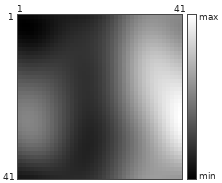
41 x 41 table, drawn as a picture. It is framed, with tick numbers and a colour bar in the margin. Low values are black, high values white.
Average level on the scale: 40%. Slope: up to the right. Ninth with the highest average: middle right. Ninth with the lowest average: top left. Lone odd cells: none. Grain: smooth.
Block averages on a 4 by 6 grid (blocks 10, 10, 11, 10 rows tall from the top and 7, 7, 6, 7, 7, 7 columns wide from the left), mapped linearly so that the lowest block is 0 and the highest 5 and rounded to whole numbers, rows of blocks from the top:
001233
111245
321135
111134
